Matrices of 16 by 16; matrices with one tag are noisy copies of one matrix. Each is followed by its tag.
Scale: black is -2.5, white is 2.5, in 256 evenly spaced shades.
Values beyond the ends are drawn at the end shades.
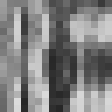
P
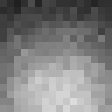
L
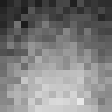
L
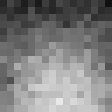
L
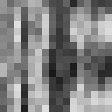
P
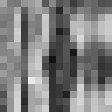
P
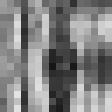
P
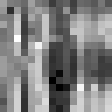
P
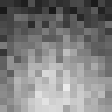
L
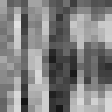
P
